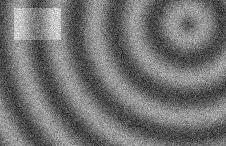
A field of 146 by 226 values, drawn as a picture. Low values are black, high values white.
The halves do not mirror each other. The histogram is bell-shaped. In the top left lies a patch that is higher than the rest. The ninth with the highest average is the top left. No overall slope runs across the table. Rings spread out from the top right.
